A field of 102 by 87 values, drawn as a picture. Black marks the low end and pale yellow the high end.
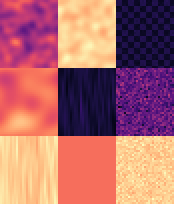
The table splits into 3 rows of 3 panels. Panel 1,1: middling, blotchy. Panel 1,2: very high, blotchy, faint in contrast. Panel 1,3: very low, checkered, faint in contrast. Panel 2,1: high, smooth. Panel 2,2: very low, streaked downward, faint in contrast. Panel 2,3: low, fine-grained. Panel 3,1: very high, streaked downward, faint in contrast. Panel 3,2: high, flat. Panel 3,3: very high, fine-grained, faint in contrast.
